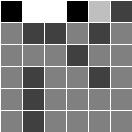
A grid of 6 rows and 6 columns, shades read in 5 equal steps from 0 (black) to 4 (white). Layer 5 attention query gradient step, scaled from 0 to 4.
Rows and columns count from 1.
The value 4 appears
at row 1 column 2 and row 1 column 3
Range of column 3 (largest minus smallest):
3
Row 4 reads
2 1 2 2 1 2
